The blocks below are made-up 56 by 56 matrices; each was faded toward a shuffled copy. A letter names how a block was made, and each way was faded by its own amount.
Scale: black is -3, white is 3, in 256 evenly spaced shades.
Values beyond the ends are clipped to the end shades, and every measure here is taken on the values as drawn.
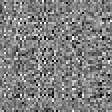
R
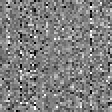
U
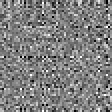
R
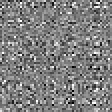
R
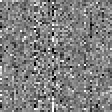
U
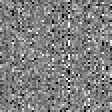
U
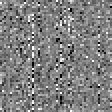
U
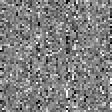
U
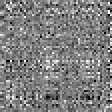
R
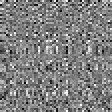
R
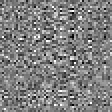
R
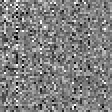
U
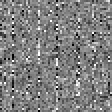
U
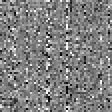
U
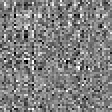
R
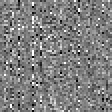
U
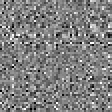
R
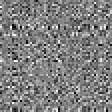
R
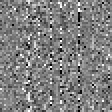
U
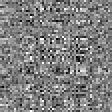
R
